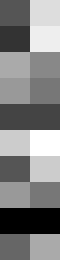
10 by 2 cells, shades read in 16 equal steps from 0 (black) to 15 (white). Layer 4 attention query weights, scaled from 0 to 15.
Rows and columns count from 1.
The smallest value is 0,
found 2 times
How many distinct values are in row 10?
2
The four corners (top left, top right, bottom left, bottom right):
5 13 6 10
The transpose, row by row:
5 3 10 9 4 12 5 9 0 6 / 13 14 8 7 4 15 12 7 0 10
